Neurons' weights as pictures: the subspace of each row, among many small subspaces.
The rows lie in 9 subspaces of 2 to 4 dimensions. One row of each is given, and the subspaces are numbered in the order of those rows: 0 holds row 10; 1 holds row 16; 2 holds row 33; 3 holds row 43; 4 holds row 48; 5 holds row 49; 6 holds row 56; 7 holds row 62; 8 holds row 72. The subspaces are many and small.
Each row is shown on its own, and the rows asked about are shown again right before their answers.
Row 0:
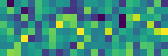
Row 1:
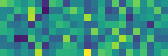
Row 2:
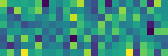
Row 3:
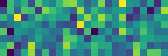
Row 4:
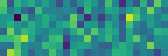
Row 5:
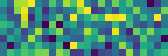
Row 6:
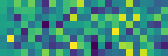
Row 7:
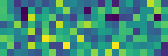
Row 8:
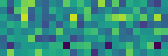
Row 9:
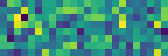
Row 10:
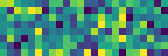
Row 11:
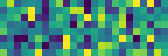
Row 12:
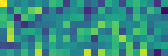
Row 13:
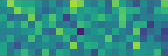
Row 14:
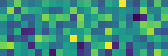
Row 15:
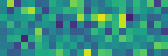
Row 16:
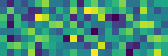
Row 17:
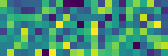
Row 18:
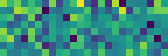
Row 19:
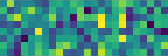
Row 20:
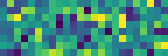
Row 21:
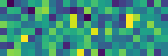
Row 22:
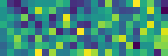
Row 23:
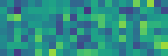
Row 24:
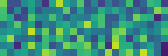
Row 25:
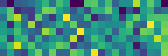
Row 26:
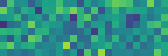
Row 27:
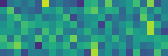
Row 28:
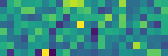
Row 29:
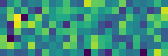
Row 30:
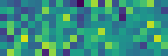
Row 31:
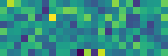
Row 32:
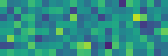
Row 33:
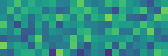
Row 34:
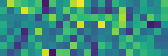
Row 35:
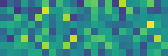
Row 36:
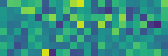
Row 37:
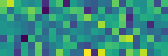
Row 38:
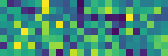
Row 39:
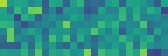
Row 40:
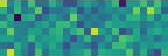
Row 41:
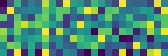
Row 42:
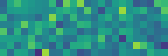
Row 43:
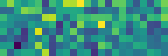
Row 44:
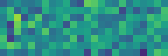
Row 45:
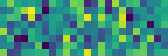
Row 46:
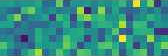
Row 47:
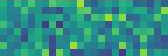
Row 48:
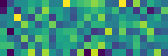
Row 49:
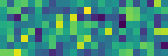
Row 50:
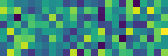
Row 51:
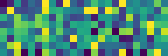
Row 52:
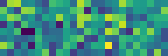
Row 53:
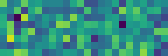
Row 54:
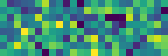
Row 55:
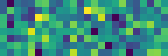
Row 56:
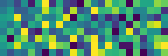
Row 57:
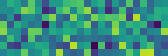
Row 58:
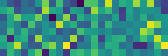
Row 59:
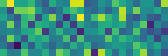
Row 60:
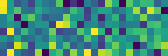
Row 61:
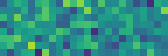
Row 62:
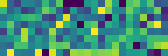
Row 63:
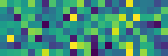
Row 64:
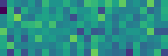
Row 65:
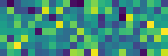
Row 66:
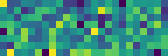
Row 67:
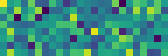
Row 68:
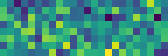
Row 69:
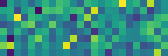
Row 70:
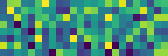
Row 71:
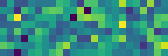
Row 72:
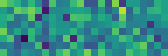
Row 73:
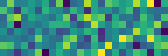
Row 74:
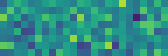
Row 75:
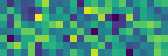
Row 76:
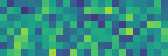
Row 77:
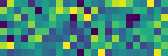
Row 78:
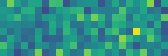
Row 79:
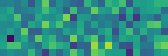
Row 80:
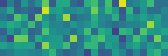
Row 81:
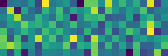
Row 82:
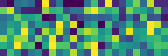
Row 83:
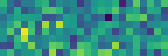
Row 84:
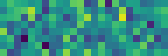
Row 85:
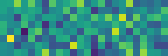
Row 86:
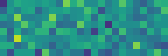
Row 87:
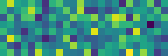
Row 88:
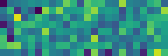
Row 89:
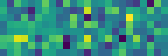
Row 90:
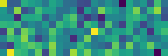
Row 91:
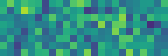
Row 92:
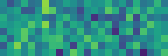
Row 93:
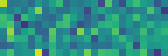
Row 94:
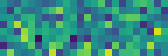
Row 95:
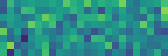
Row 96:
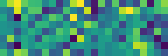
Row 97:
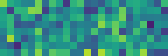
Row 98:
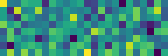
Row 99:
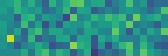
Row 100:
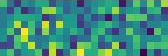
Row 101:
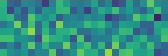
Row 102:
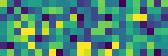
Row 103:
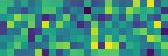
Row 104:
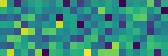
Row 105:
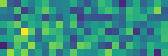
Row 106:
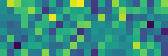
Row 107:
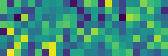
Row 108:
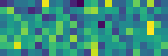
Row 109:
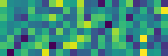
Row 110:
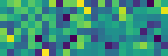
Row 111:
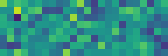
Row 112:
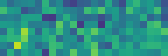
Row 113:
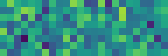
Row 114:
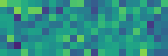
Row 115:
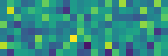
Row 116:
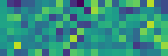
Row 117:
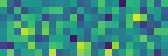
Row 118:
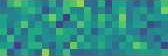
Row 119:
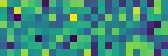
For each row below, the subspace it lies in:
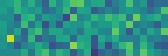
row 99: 6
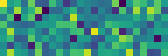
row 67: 8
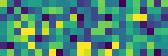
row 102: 6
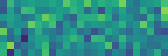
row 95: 3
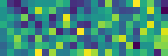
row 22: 5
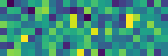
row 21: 4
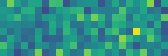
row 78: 1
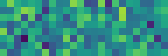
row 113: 8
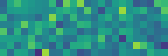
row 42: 4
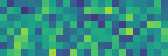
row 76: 7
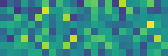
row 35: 8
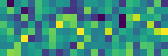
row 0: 5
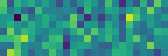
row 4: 8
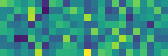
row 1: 8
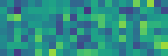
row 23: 5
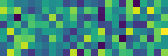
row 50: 4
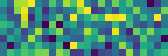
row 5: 2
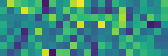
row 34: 7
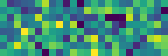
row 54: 1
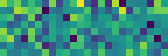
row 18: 8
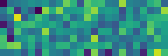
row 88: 0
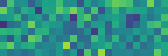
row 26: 4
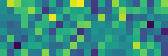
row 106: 0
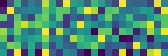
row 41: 7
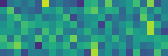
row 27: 3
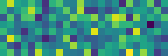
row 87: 1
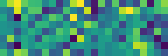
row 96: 0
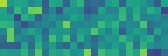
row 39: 0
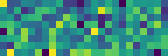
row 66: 7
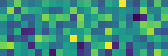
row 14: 6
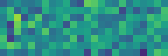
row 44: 5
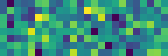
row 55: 1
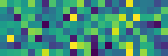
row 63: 6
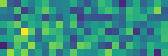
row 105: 1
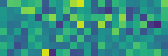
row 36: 7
